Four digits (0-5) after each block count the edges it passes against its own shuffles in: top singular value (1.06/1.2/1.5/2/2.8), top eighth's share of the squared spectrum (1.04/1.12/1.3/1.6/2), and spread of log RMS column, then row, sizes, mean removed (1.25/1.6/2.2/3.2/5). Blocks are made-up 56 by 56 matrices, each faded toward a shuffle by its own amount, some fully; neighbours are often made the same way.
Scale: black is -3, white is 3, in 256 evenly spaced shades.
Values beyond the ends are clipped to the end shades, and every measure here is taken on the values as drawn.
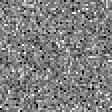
0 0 0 0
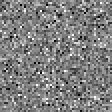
2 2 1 0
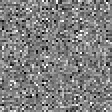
4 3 2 2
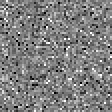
3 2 1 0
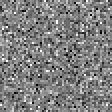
0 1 0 0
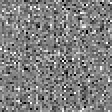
3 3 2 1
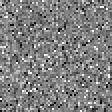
0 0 0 0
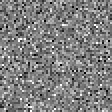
2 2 0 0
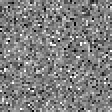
0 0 0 0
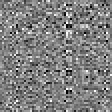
4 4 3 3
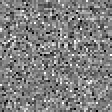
3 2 0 1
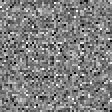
3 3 1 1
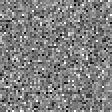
0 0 0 0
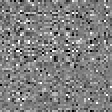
4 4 2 3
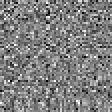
4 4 2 2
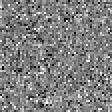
0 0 0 0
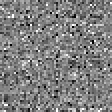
3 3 2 1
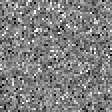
0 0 0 0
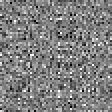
4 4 2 2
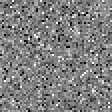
1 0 0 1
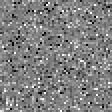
0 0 0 0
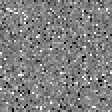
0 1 0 0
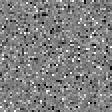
2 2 0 0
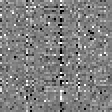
4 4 3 0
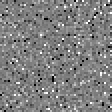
1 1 0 0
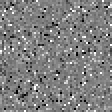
2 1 0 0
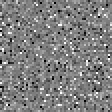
2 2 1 0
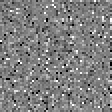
3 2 1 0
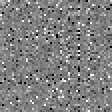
3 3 2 1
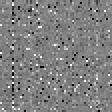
3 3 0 0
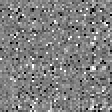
3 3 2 1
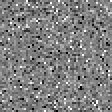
2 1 0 0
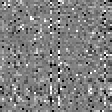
4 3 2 1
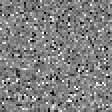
2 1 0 0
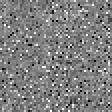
2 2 1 0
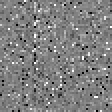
2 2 1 0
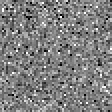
2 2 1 0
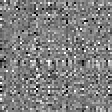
4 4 2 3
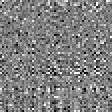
4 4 2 3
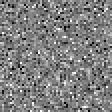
3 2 1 0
